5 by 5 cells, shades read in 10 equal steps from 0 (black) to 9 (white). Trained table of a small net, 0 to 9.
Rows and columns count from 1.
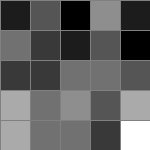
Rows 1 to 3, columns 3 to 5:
0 5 1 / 1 3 0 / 4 4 3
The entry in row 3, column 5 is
3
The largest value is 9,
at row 5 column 5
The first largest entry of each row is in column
4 1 3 1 5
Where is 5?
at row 1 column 4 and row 4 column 3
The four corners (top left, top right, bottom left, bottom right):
1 1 6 9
